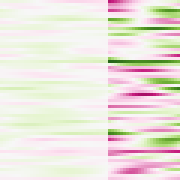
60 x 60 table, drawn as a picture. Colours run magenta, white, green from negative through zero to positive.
The halves do not mirror each other. The left part is calmer, up to a seam about 60% of the way across. A few values lie far out on both sides of the bulk. Streaks run across, left to right.
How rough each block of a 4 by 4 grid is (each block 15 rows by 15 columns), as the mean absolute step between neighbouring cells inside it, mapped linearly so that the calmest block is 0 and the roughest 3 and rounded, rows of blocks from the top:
0012 | 0013 | 0012 | 0012
